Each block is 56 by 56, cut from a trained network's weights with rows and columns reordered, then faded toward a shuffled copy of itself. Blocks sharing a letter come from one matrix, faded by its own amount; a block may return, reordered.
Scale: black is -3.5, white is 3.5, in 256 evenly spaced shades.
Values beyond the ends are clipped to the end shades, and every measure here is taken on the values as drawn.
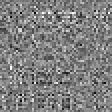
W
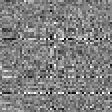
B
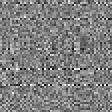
B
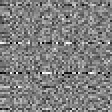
B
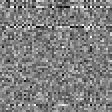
B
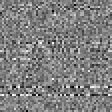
B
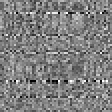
B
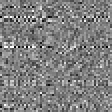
B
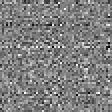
W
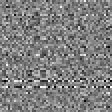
B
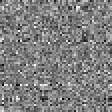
W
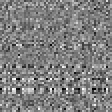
B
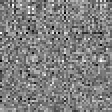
W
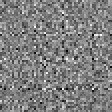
W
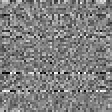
B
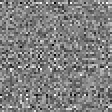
W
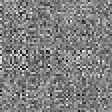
W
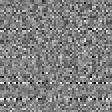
B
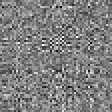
W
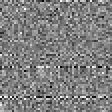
B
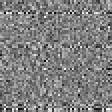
B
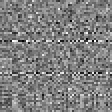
B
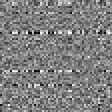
B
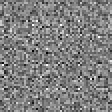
W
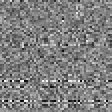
B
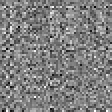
W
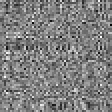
W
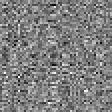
W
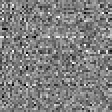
W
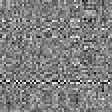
B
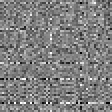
B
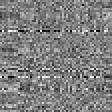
B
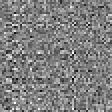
W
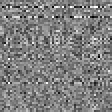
B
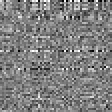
B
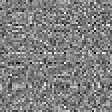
W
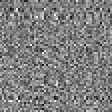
W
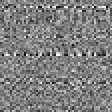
B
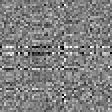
B
